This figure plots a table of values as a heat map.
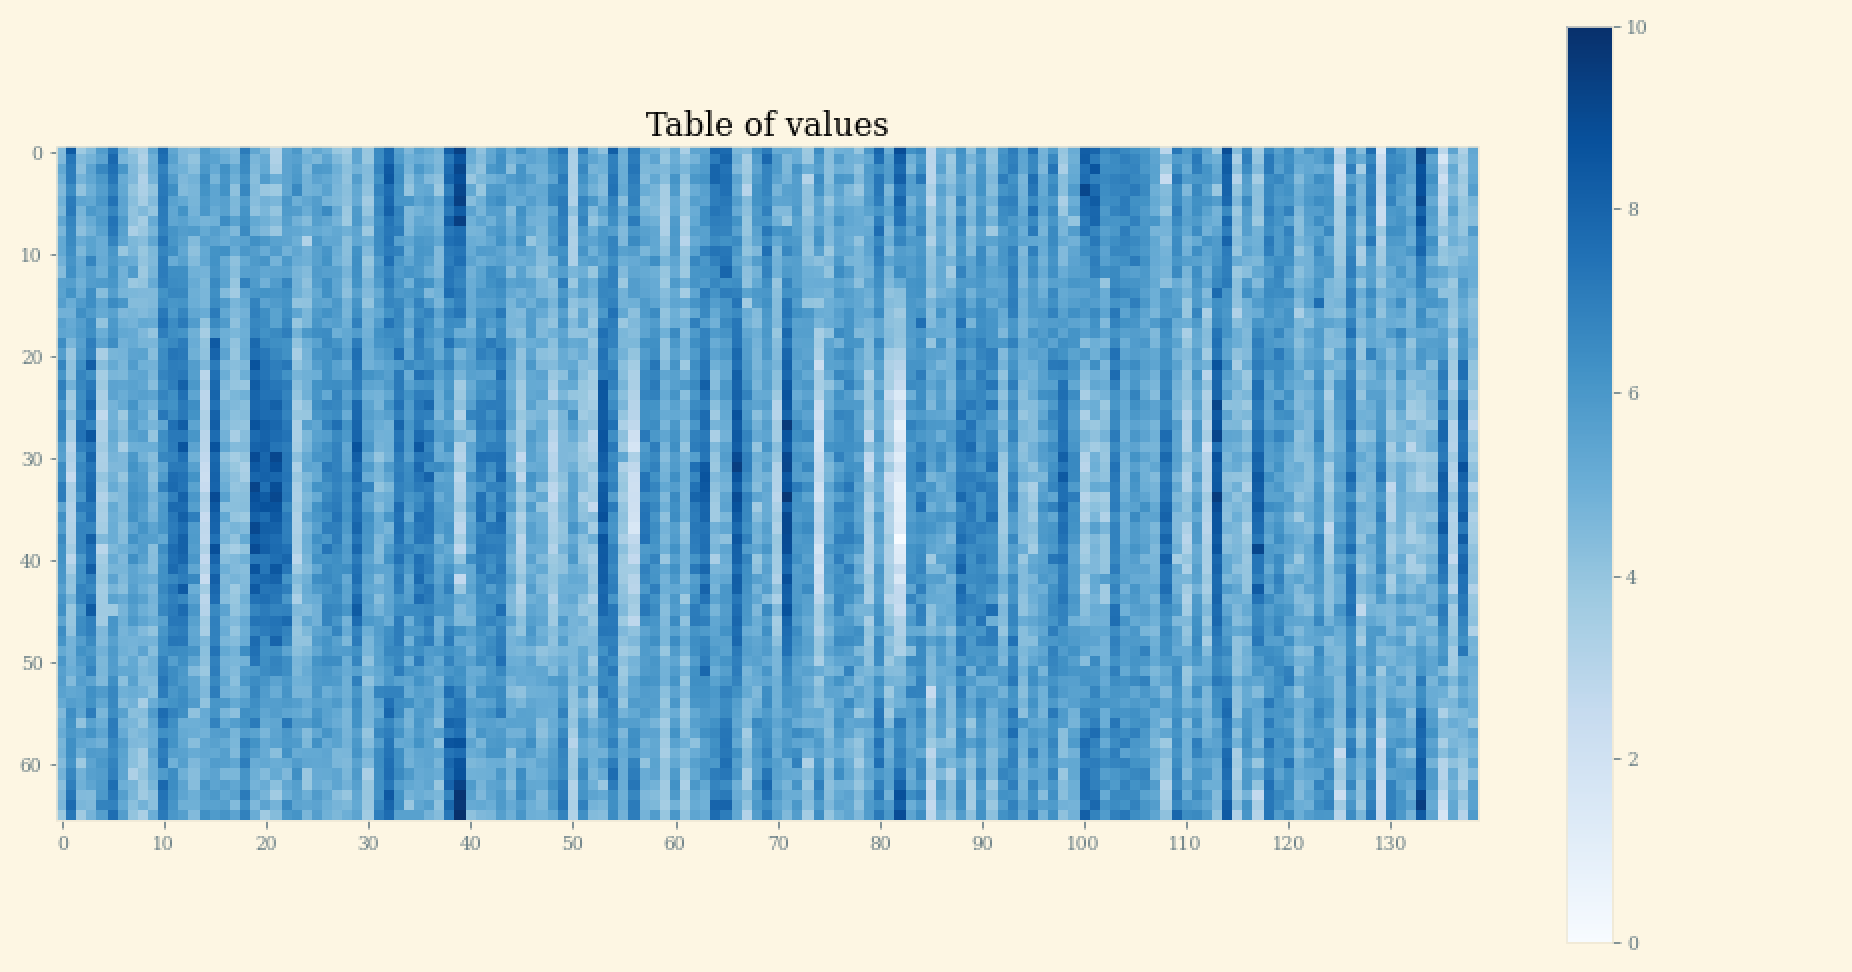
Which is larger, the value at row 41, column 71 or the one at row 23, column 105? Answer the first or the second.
the first
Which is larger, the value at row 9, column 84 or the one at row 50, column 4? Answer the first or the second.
the first
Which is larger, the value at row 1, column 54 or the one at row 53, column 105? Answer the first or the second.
the first
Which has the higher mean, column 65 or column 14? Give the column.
65
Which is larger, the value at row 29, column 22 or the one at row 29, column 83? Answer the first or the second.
the first
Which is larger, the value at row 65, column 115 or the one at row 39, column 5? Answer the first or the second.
the second
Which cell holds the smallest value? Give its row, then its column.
38, 82
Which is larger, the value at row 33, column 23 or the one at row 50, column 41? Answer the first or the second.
the second
